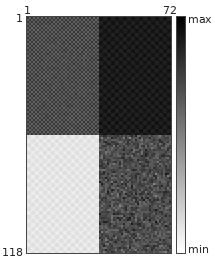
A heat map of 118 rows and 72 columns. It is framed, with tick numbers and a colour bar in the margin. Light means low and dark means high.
It is made of 2 by 2 panels. Panel 1,1: high, checkered. Panel 1,2: very high, checkered, faint in contrast. Panel 2,1: very low, checkered, faint in contrast. Panel 2,2: high, fine-grained.
